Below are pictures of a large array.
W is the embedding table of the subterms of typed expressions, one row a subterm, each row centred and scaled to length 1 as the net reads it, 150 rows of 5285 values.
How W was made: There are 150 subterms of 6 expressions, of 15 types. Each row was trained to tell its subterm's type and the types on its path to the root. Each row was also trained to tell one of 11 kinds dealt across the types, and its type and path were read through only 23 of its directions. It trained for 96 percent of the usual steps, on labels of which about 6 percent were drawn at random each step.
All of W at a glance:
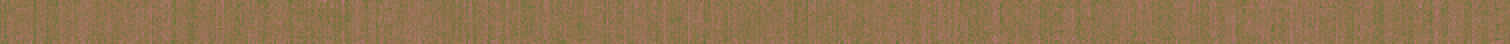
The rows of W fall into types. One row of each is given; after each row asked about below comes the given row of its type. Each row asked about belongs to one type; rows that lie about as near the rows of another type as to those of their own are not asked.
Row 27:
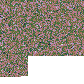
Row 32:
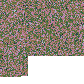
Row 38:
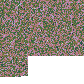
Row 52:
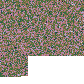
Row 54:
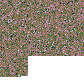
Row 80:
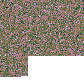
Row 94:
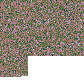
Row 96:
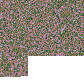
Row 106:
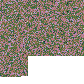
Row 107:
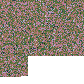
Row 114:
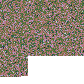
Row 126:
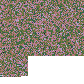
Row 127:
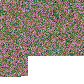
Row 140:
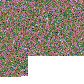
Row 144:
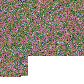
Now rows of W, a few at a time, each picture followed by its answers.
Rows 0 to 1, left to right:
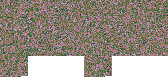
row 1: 38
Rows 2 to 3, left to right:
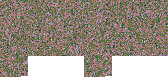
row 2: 114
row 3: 38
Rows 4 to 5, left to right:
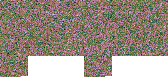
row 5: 32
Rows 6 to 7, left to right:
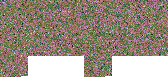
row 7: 107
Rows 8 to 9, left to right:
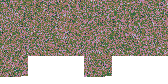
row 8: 52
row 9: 94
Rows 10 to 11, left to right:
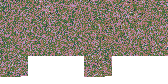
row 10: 32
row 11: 144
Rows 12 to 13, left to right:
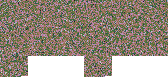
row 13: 126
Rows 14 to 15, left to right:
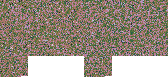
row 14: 140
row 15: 52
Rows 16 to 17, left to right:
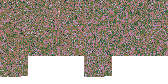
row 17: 94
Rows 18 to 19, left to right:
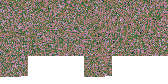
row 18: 126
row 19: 140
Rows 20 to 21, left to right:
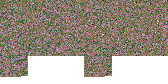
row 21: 96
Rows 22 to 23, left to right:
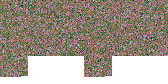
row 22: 94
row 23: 27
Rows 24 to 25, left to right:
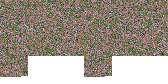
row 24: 106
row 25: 32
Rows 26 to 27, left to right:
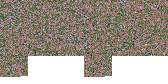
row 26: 32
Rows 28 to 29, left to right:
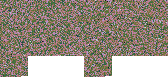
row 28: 80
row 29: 107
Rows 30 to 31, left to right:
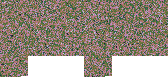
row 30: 52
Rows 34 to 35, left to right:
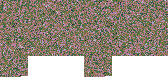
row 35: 27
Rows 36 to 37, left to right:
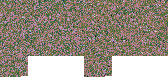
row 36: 38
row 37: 126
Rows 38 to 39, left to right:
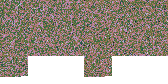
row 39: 96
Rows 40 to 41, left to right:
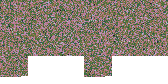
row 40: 94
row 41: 80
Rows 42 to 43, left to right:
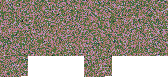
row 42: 114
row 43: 96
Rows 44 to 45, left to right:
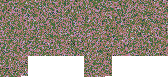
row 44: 140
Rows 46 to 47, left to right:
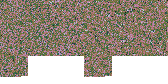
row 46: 94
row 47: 126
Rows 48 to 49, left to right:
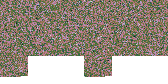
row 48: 144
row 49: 54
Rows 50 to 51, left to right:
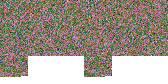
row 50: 38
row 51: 80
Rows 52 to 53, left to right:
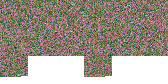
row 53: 94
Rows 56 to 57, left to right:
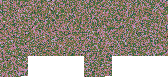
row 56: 114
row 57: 32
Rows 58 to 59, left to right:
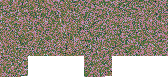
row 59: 140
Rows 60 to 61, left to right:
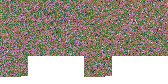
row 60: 94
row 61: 107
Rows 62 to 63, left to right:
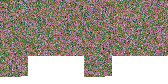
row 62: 52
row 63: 106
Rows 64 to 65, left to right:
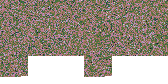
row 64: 96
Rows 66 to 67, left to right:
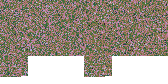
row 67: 140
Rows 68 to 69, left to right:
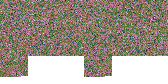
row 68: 140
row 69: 114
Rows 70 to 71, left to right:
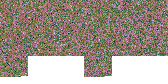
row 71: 144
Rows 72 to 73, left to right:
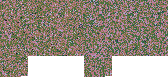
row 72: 114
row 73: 54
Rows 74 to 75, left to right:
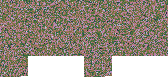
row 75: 52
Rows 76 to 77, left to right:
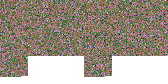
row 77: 114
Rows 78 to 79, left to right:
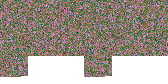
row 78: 144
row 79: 27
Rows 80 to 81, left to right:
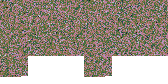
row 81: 38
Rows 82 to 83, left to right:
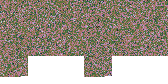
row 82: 96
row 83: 52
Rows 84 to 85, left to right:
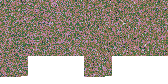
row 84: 107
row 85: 144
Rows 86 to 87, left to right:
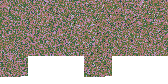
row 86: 96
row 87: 106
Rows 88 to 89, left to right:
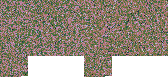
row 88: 94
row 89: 54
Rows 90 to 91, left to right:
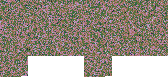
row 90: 32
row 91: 127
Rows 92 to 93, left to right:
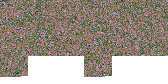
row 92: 52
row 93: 144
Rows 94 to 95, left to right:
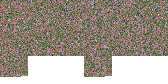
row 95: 96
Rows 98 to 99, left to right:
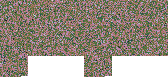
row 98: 94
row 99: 96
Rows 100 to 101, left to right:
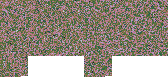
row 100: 96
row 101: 107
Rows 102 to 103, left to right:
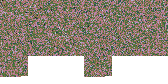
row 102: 80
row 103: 80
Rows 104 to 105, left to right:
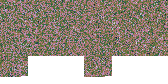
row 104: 32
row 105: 114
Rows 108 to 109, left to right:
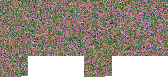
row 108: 94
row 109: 52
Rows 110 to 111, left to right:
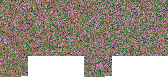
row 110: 80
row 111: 38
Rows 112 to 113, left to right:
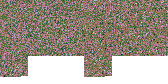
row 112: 32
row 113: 127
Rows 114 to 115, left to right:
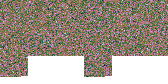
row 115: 52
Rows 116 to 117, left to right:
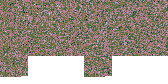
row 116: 80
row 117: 106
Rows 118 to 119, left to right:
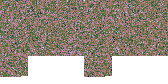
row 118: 80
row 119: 127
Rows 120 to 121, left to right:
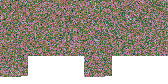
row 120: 106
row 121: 27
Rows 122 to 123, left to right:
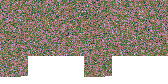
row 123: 107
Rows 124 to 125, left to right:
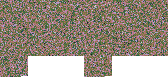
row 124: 144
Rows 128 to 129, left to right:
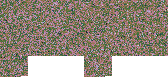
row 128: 32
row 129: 144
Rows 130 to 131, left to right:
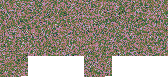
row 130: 114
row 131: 126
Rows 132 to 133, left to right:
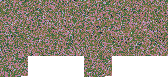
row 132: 38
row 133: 52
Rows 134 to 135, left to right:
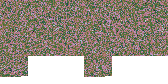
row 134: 106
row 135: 144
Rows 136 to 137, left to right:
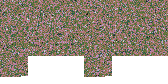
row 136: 144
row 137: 54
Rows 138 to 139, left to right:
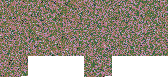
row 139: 96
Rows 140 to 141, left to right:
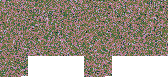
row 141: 27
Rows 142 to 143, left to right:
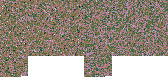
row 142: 107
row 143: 32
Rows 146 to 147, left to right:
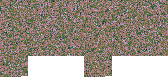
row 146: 106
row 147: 126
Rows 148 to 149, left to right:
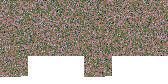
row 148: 126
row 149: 80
